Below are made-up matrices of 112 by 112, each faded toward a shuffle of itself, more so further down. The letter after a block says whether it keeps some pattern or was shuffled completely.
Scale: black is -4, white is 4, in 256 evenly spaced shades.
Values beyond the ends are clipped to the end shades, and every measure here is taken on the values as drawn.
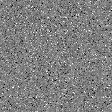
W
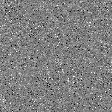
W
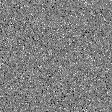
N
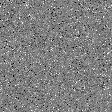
N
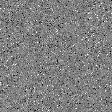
W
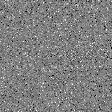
W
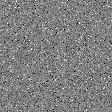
N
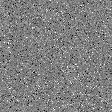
N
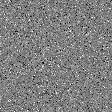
N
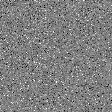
W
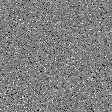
N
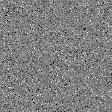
W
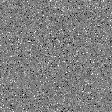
W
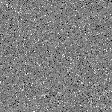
W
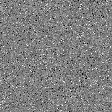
W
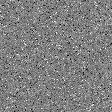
N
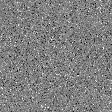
N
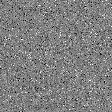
W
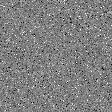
N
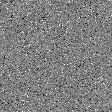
N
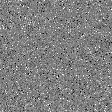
W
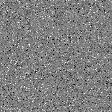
W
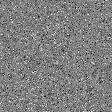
N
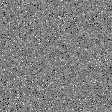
W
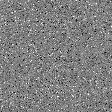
W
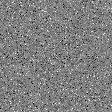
N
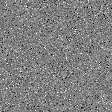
N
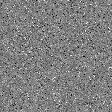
W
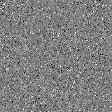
W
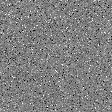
N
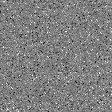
W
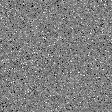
N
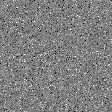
W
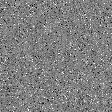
W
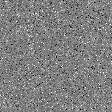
W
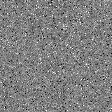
W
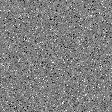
N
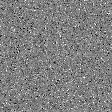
N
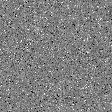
N
